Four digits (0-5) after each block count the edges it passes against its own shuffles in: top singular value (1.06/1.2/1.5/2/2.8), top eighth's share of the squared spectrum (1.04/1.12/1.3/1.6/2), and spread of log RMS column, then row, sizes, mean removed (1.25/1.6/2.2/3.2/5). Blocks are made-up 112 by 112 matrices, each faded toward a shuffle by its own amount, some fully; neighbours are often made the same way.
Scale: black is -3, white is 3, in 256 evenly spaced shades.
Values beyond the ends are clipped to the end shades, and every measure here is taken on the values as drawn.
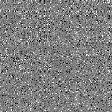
4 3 2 2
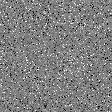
2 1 0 0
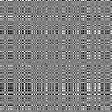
5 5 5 5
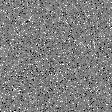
0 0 0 0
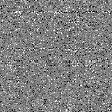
4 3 1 2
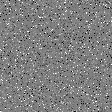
0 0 0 0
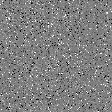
3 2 1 0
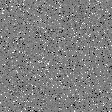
2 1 0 0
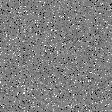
3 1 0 0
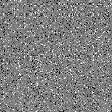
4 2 1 1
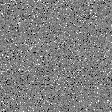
3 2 0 1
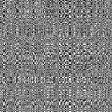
5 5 4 4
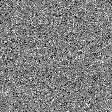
2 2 0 0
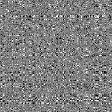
5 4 3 3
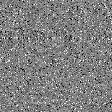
3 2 0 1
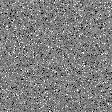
0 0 0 0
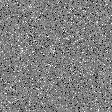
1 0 0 0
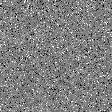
0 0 0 0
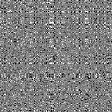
5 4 3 3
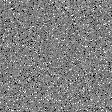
0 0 0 0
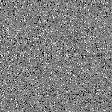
3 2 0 1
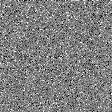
1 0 0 1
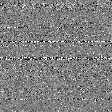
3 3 0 4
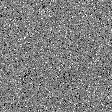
0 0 0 0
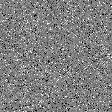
3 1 0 0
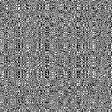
5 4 3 3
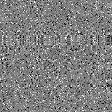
4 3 1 2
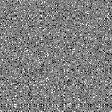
4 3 2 2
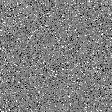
3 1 0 0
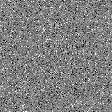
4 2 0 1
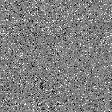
4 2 1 1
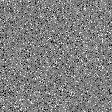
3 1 0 0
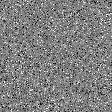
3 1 0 0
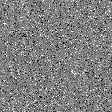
3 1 0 0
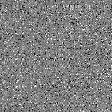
4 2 1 1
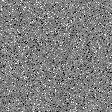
2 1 0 0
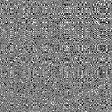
5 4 3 3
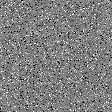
0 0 0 0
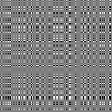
5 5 5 5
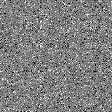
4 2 1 0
